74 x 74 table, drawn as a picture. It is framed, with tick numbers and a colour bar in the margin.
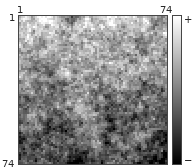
Slope: up to the top. Histogram: bell-shaped. Stripes: none. Grain: blotchy.
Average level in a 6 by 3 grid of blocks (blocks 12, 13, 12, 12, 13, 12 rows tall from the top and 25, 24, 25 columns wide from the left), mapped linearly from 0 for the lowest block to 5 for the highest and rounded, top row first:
554 | 443 | 333 | 221 | 111 | 000
